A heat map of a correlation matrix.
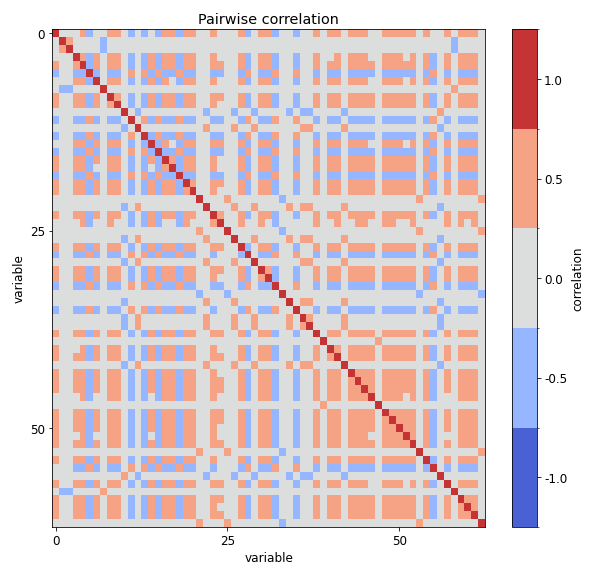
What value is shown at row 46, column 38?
0.5
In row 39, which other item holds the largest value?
47
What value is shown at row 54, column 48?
0.5
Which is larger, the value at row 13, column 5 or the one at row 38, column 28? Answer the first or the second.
the first
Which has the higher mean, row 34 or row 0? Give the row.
0
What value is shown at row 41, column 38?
0.5
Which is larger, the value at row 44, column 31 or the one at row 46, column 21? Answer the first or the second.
the first
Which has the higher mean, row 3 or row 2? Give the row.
3
